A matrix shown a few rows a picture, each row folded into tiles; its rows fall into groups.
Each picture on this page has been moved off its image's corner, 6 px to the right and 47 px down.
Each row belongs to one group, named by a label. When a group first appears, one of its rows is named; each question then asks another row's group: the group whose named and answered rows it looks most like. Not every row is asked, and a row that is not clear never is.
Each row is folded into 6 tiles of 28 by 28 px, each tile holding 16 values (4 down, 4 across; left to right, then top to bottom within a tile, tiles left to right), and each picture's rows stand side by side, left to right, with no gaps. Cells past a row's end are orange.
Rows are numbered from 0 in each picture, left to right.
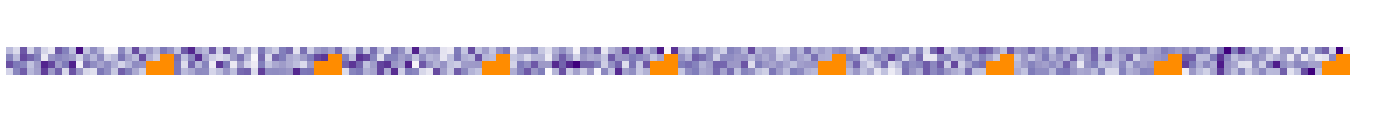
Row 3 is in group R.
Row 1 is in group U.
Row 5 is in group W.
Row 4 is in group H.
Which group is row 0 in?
H
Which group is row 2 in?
H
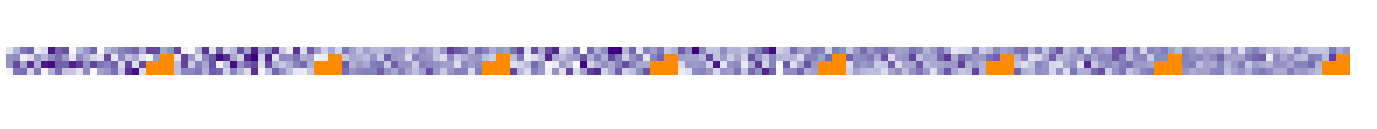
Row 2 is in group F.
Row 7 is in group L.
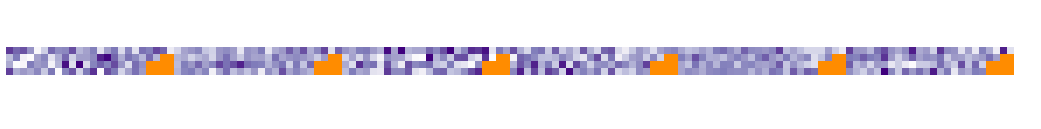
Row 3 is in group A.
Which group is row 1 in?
R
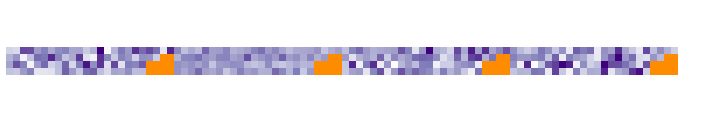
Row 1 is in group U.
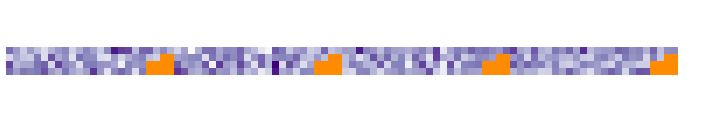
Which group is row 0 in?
F
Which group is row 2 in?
W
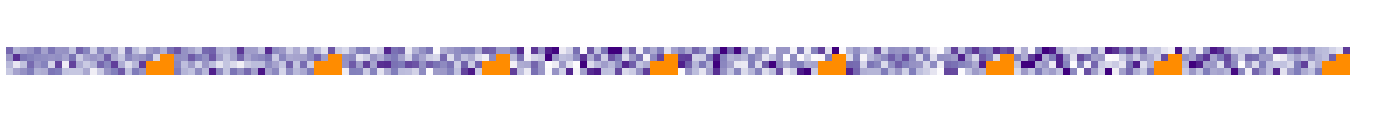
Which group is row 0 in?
A
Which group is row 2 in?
R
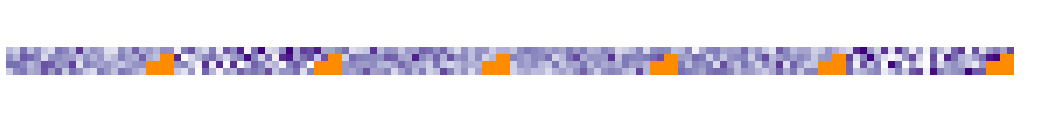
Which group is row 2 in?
U
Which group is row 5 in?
U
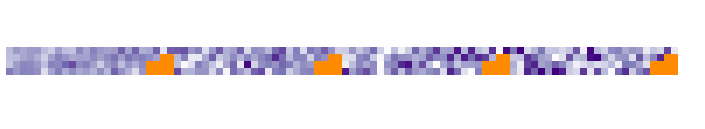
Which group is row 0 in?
R
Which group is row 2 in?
R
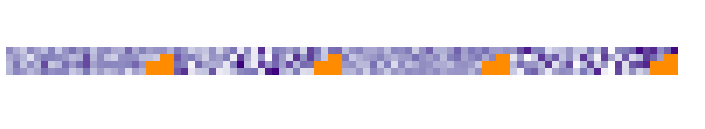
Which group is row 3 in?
W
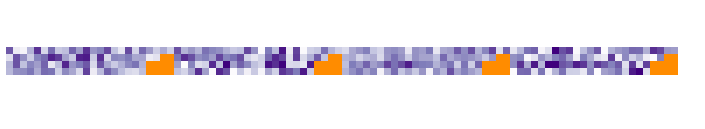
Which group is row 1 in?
A
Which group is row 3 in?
R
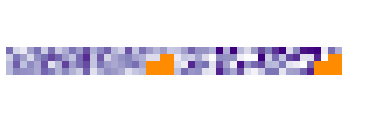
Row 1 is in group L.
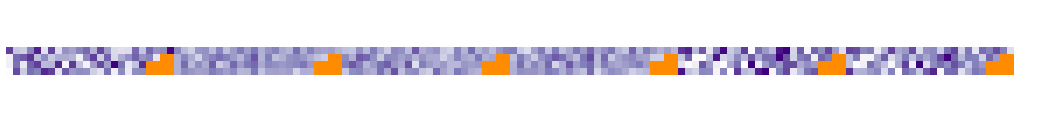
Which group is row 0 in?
A
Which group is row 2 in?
H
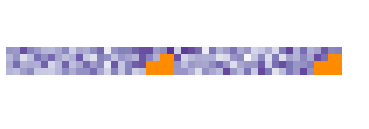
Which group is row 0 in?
W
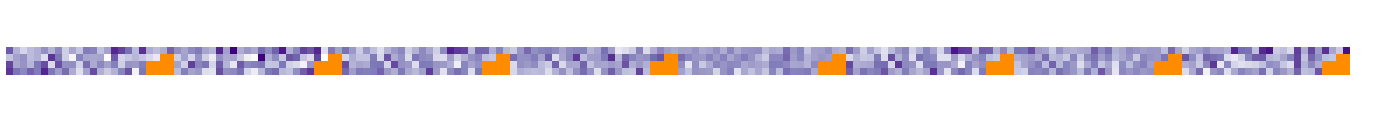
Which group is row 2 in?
F
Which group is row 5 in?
F
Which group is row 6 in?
W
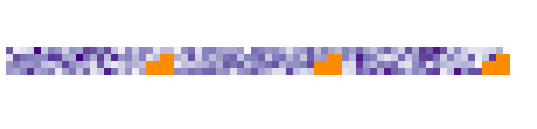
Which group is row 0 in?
U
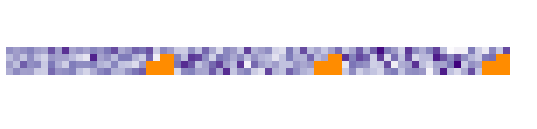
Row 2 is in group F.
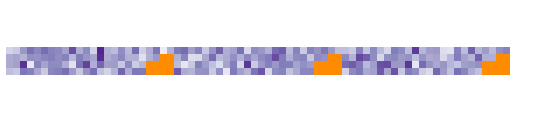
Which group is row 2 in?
H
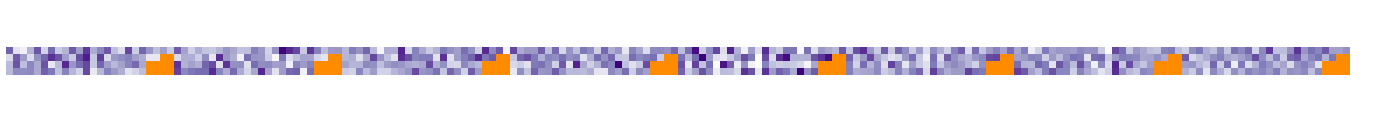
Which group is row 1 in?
F
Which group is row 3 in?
A
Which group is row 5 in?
U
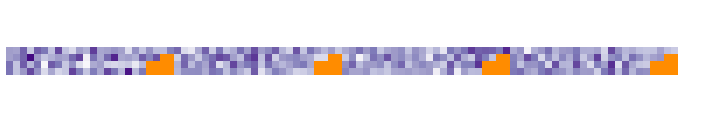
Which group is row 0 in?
U
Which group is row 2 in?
W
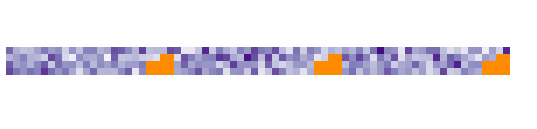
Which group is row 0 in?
F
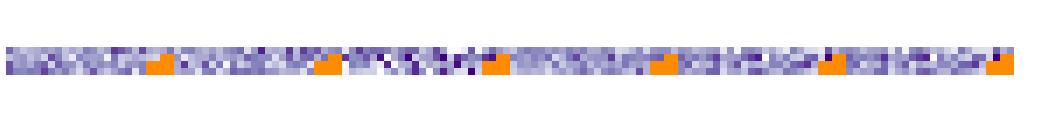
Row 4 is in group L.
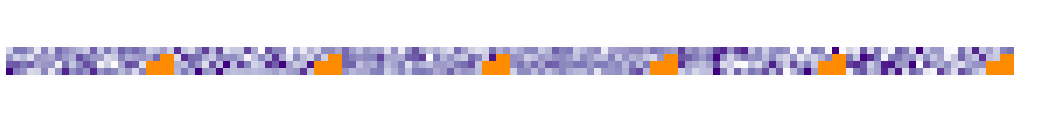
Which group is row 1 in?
A
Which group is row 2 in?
L
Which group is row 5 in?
H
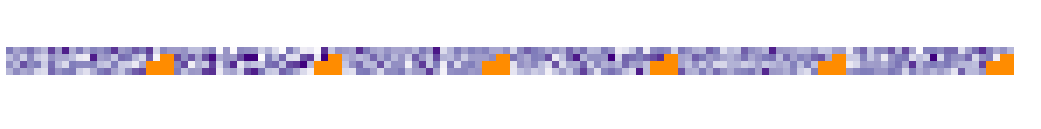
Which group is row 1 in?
L
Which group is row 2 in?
W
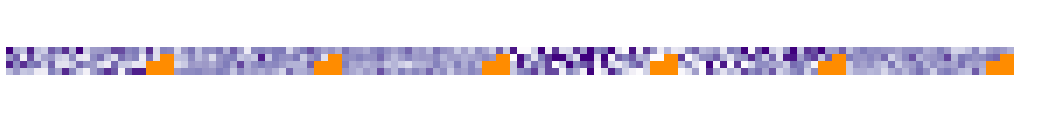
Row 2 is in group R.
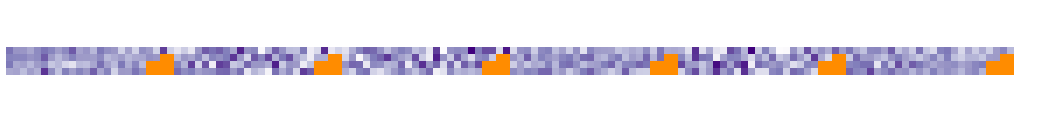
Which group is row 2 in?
W
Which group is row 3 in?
L
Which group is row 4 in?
H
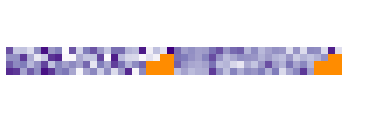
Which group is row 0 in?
F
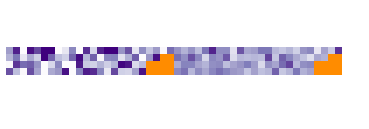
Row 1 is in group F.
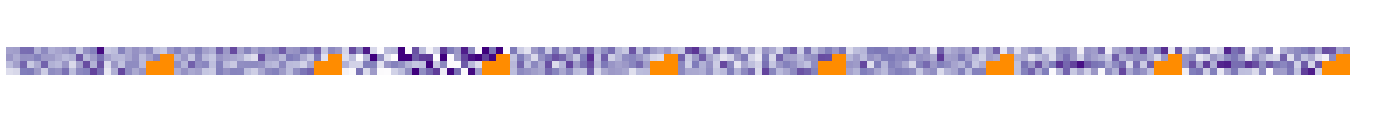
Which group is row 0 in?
W
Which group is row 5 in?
W
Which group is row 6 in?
R
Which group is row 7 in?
R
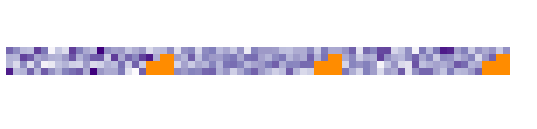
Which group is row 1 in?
L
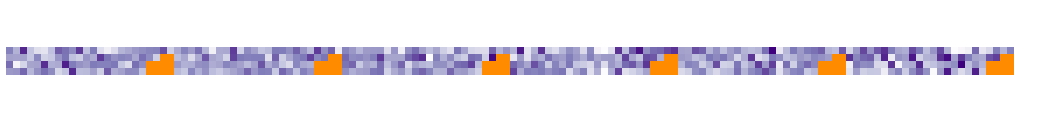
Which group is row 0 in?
H
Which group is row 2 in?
L
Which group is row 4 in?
W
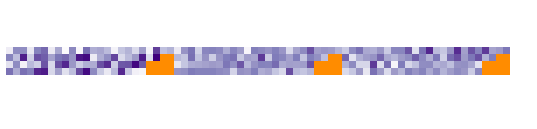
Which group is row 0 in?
L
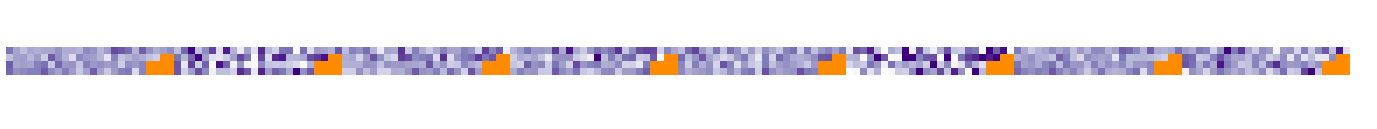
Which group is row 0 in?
F
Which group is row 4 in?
U
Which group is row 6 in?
F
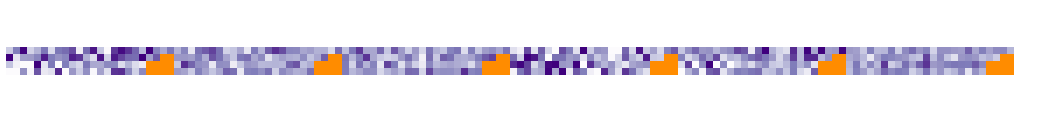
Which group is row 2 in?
U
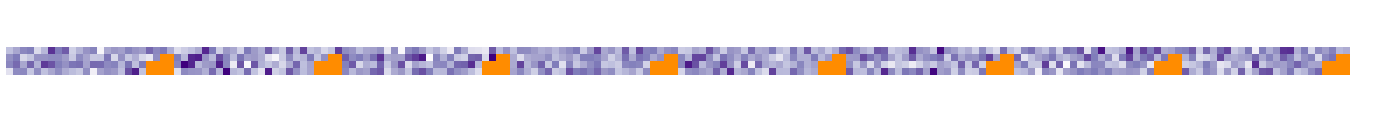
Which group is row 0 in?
R
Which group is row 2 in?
L
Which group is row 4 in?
H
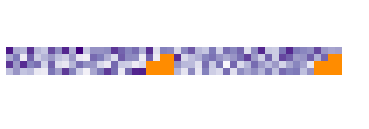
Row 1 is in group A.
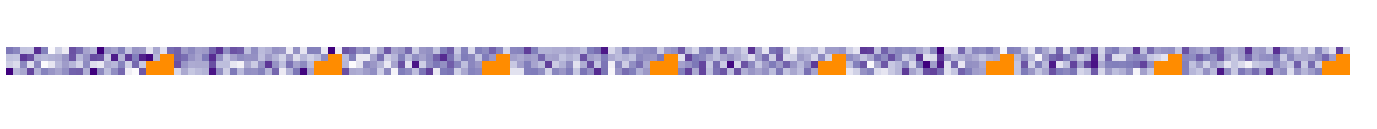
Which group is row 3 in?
W
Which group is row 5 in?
W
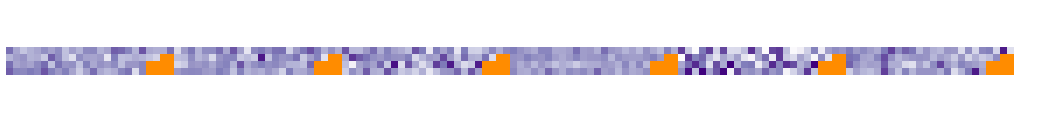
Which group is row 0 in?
F
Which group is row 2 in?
A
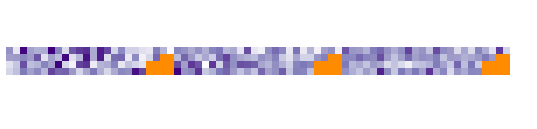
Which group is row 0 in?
W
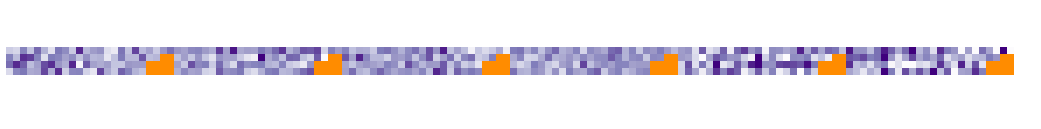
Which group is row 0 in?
H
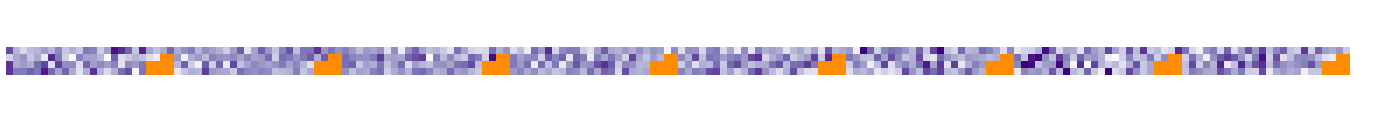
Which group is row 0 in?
F
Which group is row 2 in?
L
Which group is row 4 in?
L
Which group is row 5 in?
W
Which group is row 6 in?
H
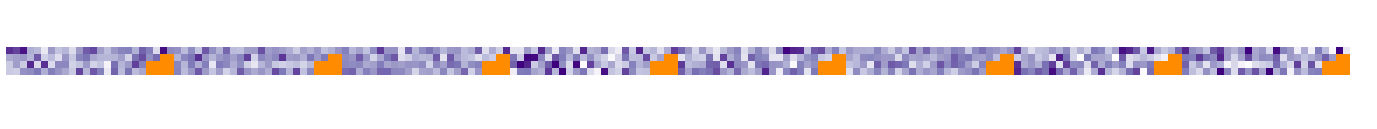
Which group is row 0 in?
W
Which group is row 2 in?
F
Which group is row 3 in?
H
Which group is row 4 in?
F
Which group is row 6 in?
F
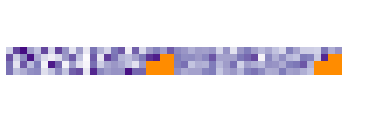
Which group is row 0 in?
U
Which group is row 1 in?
L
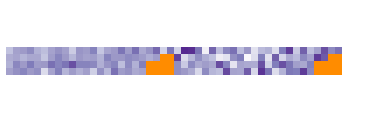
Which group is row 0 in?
R
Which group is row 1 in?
U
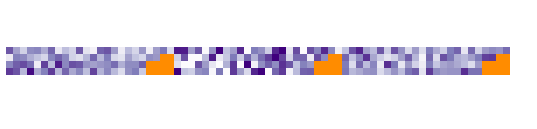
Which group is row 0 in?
A
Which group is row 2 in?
U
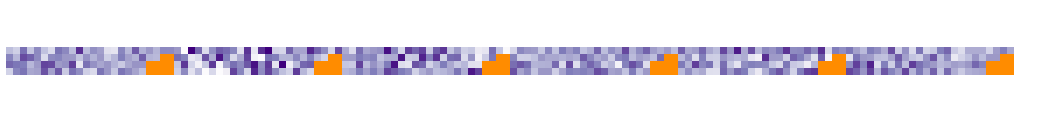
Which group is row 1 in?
W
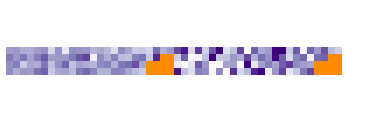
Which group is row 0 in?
L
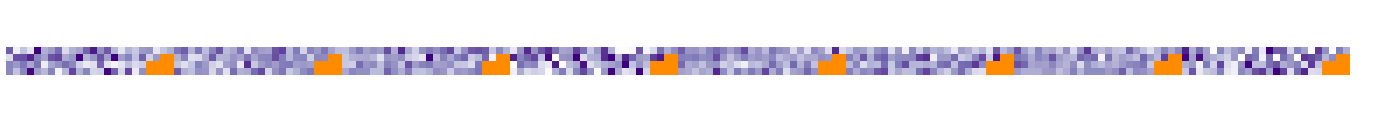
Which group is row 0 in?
U
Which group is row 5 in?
L
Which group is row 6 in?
L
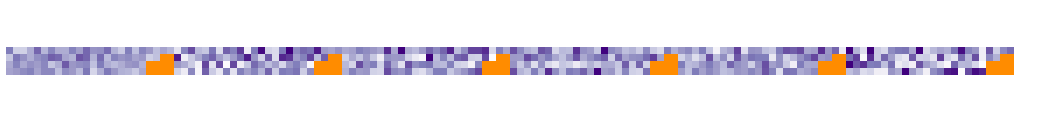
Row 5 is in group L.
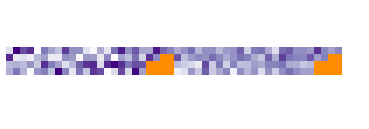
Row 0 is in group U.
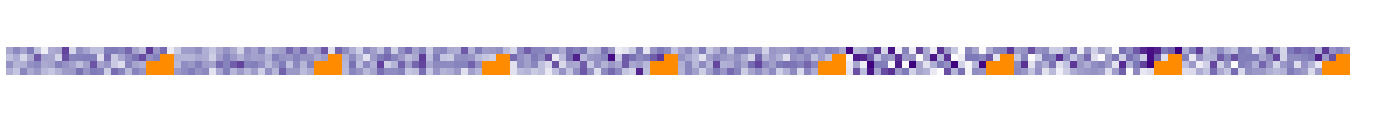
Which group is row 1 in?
R
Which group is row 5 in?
A
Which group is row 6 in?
W
